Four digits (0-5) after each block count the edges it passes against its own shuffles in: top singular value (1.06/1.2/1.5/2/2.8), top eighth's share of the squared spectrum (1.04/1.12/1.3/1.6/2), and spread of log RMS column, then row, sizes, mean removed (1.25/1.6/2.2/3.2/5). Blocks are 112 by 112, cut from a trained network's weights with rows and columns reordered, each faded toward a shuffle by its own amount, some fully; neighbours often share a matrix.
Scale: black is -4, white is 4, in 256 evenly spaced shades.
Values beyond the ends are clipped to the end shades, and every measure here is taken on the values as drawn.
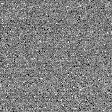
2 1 1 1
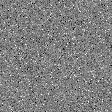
0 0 0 0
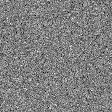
0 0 0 0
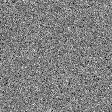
0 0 0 0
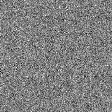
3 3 1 1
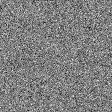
1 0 0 0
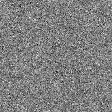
2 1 0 0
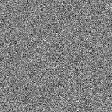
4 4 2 1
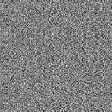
4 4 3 2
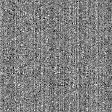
4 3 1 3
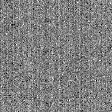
3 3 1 2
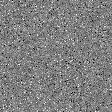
0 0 0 0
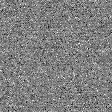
1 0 0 0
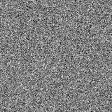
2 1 0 0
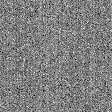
2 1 0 0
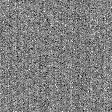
2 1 0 0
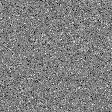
0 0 0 0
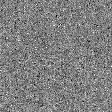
1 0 0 0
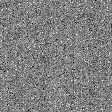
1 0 0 0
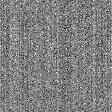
3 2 0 2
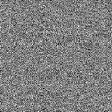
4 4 2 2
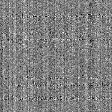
4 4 1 3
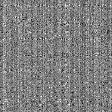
4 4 1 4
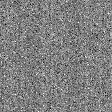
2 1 0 0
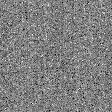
1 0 0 0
